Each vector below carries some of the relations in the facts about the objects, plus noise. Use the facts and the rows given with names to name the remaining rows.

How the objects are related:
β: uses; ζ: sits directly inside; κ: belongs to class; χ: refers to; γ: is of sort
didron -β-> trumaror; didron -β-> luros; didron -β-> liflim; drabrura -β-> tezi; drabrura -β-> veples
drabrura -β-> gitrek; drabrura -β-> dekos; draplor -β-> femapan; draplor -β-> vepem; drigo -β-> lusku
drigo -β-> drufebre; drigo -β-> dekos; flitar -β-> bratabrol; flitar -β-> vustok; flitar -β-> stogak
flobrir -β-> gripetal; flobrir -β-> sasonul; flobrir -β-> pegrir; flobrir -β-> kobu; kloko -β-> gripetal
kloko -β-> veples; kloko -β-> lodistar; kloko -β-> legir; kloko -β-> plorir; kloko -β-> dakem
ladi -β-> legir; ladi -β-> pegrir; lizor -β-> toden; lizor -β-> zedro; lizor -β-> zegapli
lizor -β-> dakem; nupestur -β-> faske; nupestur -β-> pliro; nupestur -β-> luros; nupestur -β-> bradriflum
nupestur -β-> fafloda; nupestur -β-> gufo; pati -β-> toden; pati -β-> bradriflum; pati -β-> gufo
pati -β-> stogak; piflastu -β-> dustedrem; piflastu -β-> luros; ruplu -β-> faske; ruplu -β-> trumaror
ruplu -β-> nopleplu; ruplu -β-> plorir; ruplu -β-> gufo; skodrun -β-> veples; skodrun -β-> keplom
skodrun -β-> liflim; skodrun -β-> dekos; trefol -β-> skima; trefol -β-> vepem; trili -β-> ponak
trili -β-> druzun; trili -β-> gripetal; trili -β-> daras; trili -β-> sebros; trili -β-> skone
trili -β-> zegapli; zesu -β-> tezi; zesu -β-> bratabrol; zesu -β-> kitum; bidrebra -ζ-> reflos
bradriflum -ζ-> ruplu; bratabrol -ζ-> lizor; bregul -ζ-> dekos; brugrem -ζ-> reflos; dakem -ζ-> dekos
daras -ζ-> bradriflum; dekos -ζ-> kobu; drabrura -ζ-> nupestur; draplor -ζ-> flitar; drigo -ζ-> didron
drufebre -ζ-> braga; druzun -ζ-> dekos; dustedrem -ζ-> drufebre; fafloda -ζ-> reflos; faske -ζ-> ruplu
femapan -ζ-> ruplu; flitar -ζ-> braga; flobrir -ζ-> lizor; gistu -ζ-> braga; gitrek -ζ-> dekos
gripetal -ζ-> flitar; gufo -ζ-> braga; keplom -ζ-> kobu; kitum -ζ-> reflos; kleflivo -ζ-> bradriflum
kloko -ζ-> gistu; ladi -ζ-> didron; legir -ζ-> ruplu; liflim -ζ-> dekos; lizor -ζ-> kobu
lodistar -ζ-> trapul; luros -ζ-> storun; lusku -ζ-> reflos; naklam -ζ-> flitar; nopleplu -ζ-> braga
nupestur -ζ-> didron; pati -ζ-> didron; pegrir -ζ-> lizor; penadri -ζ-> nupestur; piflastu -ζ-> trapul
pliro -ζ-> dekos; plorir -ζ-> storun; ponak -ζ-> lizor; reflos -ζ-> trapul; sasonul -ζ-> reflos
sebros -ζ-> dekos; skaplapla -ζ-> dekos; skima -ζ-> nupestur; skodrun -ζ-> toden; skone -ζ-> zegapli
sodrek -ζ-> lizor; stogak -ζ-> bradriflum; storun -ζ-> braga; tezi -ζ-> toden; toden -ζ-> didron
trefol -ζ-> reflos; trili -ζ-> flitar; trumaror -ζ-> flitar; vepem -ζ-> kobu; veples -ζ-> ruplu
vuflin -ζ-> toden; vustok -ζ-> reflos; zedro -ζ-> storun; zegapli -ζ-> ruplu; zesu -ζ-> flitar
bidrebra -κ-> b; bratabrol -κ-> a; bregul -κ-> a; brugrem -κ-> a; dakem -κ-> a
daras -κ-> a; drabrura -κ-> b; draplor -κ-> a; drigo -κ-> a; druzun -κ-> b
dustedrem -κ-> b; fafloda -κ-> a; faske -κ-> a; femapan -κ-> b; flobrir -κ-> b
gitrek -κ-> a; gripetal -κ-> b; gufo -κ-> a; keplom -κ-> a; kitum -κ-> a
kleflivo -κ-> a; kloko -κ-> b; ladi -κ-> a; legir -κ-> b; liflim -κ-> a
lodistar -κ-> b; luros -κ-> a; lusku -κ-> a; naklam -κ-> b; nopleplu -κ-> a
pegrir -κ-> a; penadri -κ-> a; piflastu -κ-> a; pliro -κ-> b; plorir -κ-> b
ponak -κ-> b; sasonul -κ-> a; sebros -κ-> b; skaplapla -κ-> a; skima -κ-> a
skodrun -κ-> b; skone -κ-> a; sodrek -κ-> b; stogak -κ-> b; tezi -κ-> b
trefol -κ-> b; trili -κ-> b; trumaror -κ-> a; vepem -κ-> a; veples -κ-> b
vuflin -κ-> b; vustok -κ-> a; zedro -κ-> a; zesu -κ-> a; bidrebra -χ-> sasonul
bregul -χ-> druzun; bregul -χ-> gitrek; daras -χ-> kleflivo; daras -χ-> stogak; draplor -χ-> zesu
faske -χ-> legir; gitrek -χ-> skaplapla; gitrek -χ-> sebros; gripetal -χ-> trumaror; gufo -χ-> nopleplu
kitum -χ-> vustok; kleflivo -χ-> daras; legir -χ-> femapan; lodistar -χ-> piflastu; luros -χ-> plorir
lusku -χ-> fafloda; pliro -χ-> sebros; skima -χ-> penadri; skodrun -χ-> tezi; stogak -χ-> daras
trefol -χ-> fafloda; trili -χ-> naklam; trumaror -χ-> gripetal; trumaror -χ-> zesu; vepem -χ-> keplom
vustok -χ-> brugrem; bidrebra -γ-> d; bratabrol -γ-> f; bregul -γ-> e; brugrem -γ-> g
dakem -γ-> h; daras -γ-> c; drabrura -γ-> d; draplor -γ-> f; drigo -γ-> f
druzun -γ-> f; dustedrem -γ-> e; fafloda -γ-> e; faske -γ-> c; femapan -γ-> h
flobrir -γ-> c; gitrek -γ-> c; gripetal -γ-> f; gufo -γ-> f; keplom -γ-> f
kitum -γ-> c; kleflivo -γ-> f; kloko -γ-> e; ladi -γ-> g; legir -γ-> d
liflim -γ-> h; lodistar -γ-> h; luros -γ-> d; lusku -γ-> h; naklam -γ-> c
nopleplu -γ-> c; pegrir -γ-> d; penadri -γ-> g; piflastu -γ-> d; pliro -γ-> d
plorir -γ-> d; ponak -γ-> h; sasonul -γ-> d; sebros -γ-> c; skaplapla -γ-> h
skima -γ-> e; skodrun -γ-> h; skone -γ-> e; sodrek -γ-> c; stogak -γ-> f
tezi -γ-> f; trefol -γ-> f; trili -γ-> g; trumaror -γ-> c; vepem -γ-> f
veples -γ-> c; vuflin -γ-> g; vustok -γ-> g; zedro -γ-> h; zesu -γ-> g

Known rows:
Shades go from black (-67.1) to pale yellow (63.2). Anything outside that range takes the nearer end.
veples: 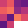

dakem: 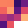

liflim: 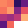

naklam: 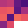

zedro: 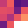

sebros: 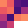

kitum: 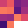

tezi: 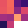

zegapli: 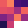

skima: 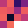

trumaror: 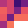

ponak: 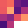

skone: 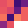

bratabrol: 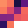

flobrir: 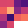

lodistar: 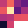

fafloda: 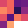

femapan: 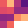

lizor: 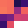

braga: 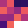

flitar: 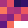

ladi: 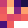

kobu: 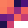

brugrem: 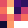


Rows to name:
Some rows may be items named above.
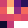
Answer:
vuflin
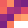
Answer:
faske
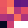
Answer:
stogak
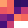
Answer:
druzun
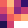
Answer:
legir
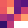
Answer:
ponak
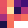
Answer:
sasonul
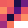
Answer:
bregul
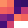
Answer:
druzun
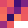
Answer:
skone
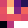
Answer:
vuflin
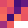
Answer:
skone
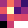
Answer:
bidrebra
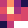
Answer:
drabrura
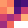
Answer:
skaplapla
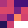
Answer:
gripetal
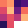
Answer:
pegrir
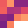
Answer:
faske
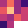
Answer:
skodrun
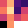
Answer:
vustok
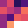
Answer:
draplor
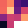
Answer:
pliro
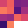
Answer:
kitum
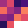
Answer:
gufo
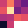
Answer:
lodistar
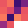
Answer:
skone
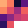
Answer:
dekos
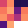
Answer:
zesu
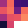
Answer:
luros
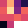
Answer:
vuflin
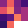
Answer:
trefol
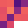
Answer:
daras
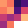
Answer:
skaplapla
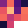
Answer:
trili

